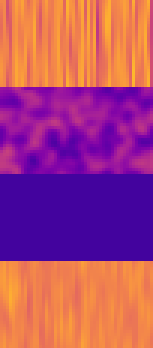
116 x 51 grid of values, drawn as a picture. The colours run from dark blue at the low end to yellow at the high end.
The table splits into 4 rows of 1 panel. Panel 1,1: high, streaked downward. Panel 2,1: low, blotchy. Panel 3,1: very low, flat. Panel 4,1: high, streaked downward, faint in contrast.
